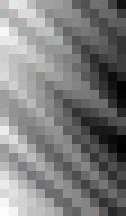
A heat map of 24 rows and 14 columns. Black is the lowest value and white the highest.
Streaks slant down to the right. There is an overall slope up to the left. Overall the values sit about 50% of the way up the scale.
